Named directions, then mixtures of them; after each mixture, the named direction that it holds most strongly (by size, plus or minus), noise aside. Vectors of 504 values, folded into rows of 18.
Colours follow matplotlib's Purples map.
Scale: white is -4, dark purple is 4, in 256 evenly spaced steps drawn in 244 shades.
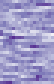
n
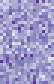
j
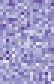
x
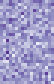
x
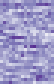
n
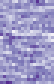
n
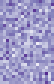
x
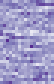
n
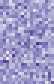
x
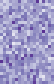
j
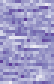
n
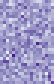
x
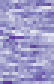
n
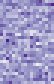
x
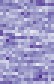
n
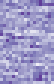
n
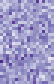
j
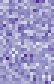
x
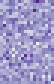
x
